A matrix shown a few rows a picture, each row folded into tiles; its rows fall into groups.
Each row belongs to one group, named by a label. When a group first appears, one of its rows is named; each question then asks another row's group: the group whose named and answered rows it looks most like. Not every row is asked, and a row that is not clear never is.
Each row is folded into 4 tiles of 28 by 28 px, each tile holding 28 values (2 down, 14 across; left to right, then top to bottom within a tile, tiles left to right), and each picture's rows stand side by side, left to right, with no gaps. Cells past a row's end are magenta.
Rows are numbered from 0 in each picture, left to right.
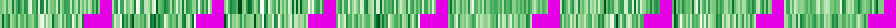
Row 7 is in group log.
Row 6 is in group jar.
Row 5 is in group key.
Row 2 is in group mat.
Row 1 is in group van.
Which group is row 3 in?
van
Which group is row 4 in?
jar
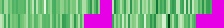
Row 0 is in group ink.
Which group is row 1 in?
key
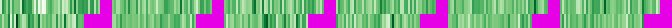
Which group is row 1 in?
ink
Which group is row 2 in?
van
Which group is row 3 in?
key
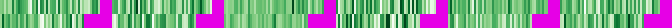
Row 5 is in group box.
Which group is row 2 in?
ink
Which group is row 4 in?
jar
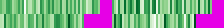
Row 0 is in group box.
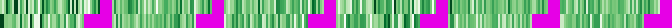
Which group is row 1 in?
ink
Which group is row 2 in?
ink
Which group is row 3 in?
log
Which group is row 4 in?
jar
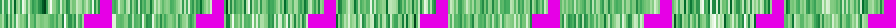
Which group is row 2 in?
jar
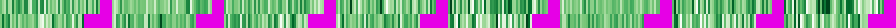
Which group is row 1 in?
log
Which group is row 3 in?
log
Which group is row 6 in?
jar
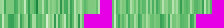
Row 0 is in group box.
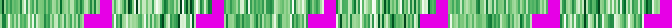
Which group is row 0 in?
jar
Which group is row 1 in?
ink
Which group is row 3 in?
box
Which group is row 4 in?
van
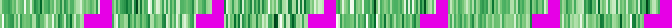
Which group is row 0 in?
box
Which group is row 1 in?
mat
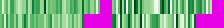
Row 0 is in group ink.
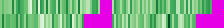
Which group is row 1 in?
key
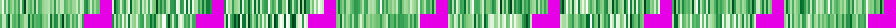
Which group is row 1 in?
key
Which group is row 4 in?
jar
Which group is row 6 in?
jar
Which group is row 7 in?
ink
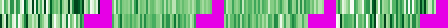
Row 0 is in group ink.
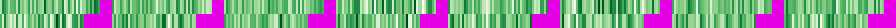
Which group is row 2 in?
key
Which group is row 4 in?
box
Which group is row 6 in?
box
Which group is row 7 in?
jar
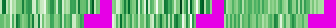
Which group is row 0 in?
log
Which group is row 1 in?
ink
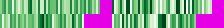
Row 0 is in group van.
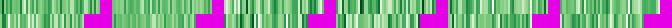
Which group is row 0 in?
jar
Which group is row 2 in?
log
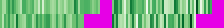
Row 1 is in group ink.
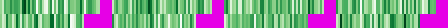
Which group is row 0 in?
mat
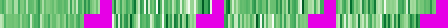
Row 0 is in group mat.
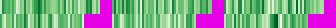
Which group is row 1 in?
jar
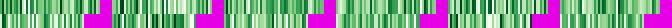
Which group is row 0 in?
jar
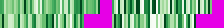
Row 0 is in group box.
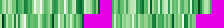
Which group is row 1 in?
van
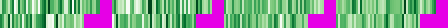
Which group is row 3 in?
ink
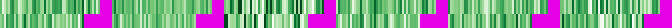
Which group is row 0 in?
ink
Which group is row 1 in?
jar
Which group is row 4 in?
box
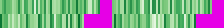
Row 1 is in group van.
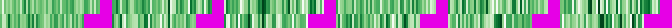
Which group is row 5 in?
van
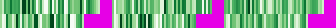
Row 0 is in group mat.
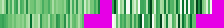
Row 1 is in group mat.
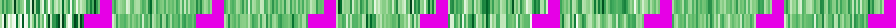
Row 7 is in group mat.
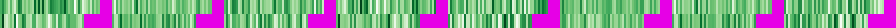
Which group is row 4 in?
key
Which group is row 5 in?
jar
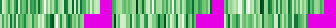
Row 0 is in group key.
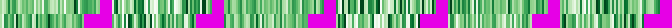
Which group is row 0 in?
log
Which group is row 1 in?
log
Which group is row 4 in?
jar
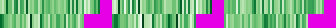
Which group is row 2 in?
van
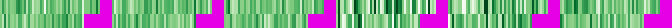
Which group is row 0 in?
ink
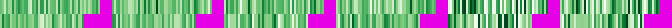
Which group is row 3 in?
log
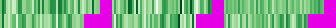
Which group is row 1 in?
ink
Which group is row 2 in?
key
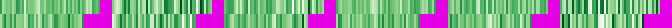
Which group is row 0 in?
box
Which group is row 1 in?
ink
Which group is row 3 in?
box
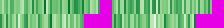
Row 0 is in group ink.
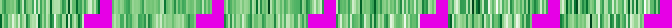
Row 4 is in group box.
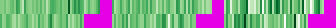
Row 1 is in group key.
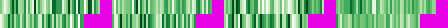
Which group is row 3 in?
mat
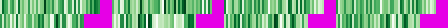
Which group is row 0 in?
key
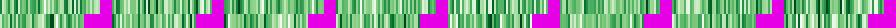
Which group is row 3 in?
box
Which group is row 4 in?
van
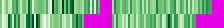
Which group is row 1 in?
key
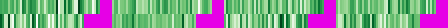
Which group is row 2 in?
key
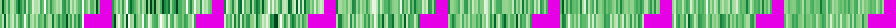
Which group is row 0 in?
ink
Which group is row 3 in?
box
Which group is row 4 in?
box
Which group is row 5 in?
jar
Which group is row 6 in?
log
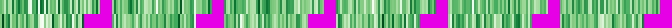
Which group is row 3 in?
box
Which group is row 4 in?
box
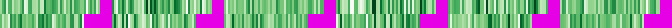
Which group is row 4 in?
van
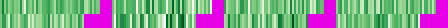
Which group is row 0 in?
jar
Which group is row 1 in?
box
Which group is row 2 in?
box
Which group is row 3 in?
van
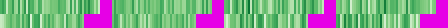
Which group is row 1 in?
jar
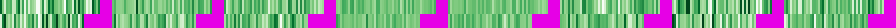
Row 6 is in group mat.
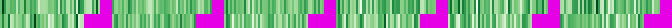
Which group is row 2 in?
jar
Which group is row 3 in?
jar
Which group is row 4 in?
jar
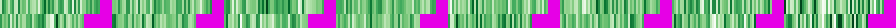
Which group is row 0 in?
key
